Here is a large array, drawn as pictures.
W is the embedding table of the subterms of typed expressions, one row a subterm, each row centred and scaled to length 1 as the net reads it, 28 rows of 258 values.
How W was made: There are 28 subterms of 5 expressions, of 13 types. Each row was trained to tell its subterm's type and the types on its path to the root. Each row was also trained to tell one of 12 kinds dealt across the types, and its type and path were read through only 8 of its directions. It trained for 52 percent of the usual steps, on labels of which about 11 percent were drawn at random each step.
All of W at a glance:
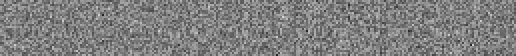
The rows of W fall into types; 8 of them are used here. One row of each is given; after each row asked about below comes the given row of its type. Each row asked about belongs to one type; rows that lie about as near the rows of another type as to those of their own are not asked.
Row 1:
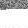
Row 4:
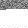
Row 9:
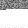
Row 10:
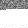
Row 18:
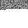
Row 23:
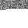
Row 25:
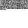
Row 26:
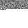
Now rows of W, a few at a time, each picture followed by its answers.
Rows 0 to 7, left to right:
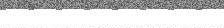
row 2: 10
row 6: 25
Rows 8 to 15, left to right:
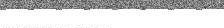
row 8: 25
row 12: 25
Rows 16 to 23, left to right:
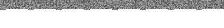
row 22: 10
